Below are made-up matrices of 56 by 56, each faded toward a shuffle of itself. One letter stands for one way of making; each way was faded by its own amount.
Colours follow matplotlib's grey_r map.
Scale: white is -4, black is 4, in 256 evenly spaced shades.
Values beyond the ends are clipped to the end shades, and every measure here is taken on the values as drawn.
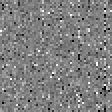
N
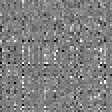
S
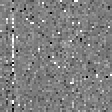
N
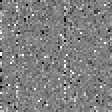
N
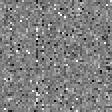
N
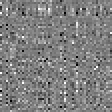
S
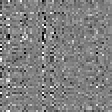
S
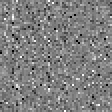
N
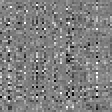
S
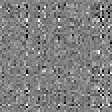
S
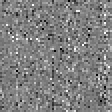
N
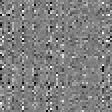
S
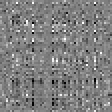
S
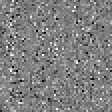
N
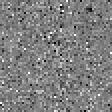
N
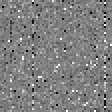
N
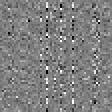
S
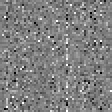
N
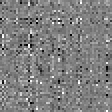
S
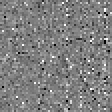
N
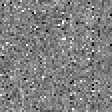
N
